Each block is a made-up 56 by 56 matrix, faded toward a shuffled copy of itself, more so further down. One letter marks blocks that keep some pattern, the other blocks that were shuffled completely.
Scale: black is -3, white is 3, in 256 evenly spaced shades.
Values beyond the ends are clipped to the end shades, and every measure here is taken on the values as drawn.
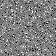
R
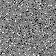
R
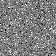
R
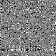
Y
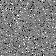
R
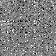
Y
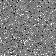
R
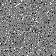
R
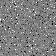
R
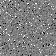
R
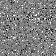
Y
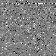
Y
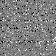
Y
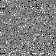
Y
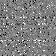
Y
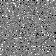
Y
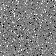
R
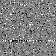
Y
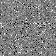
Y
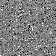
R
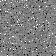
R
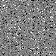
Y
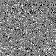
Y
